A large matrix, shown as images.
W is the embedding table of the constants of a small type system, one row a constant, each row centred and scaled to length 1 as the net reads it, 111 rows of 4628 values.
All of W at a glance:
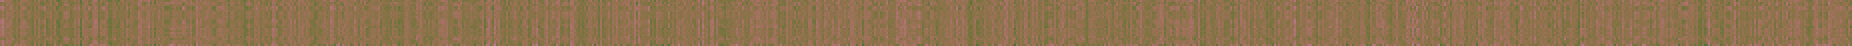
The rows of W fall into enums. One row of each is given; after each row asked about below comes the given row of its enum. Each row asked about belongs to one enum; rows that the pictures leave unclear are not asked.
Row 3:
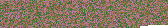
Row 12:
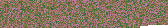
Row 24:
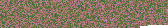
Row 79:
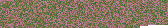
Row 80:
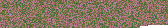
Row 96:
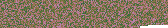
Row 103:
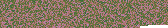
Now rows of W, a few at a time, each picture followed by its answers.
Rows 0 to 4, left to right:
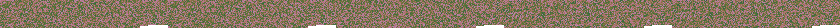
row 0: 79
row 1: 79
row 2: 103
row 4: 3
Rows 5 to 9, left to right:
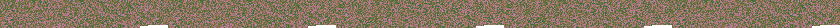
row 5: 103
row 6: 103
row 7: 80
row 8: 80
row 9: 103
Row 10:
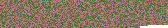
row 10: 24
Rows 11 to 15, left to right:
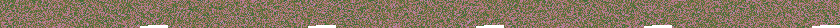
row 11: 103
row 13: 96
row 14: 103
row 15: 79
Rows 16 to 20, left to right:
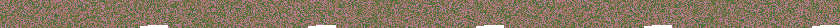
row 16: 24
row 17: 79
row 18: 80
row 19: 24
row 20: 80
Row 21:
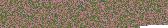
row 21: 24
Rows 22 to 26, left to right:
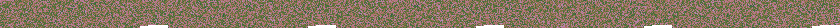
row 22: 79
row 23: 24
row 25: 96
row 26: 24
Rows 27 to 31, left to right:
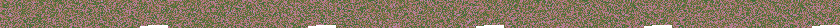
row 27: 80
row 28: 79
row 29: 96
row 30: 103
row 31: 103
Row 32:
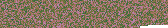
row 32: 96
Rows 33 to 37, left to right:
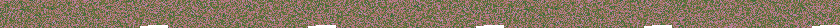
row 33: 12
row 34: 24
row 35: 24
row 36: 12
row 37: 103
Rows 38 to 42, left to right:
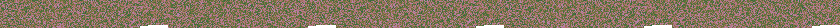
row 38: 96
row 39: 80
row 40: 96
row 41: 96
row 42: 103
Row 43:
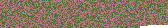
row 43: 24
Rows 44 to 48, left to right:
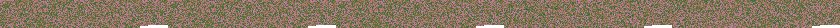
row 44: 79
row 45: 79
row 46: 79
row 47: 12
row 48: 103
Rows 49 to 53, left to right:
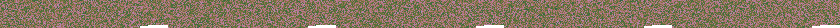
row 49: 96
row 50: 80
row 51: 79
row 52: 12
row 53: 79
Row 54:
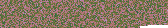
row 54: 24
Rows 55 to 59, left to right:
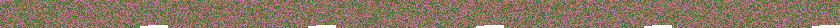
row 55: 79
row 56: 12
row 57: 80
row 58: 3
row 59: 24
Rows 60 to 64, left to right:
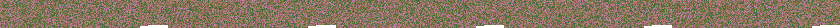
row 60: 80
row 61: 12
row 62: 103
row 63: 24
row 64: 3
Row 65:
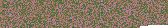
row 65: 80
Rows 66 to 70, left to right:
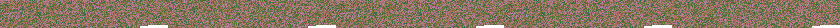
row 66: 3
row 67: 96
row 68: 3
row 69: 3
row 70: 80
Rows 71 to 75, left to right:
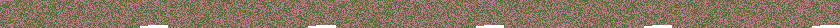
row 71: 79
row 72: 80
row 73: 79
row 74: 103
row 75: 80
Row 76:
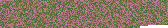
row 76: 79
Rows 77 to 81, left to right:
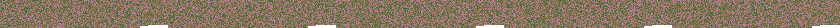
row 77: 96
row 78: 24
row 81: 3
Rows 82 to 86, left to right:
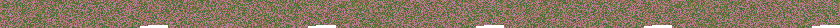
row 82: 80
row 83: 103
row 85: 80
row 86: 79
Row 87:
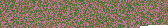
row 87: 103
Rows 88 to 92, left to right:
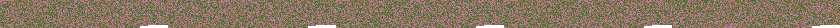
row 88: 79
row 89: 24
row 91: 79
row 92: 103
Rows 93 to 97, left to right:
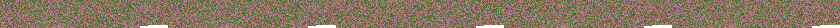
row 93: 103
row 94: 103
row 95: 24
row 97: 96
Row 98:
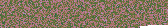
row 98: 24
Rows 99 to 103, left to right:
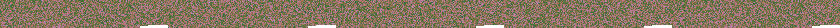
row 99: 103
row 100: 24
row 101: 12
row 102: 80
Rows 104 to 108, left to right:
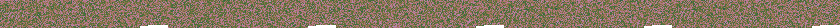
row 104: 3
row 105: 80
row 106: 96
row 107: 12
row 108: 12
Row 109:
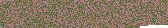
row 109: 79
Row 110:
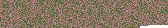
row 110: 80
